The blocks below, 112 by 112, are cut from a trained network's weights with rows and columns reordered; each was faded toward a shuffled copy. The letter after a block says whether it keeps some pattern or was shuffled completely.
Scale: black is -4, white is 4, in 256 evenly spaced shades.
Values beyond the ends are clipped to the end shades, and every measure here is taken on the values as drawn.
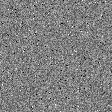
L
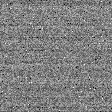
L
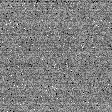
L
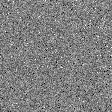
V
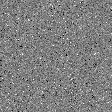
V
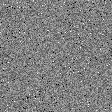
V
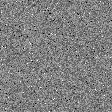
V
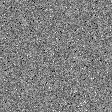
V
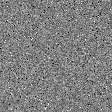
V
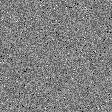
V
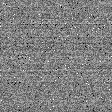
L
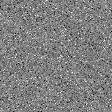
L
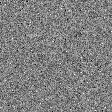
L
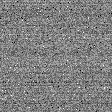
L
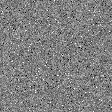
L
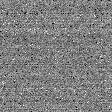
L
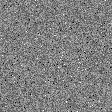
V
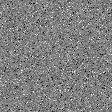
V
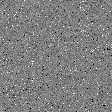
V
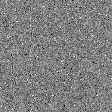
L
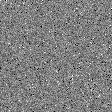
V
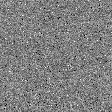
L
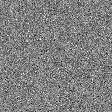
V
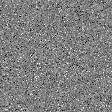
L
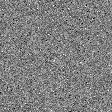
V
